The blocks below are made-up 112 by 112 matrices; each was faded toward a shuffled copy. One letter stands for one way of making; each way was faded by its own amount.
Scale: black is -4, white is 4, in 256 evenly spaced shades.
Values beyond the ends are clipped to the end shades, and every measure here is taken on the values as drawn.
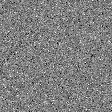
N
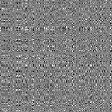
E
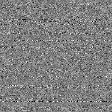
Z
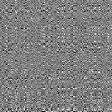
E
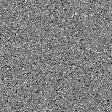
N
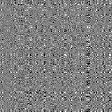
E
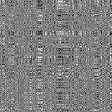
E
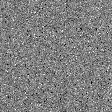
N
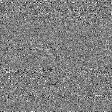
Z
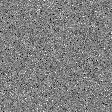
N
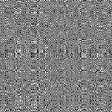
E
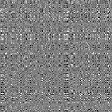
E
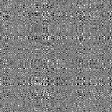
E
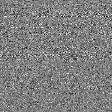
Z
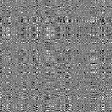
E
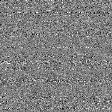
Z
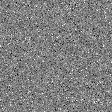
N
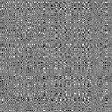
E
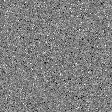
N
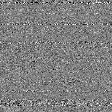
Z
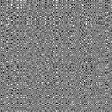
E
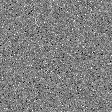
N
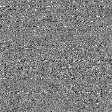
Z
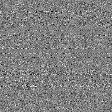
Z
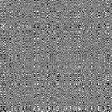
E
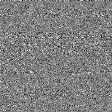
Z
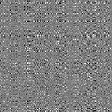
E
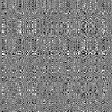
E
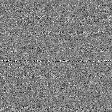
Z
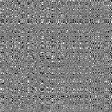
E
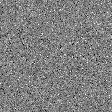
N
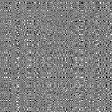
E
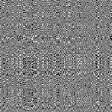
E
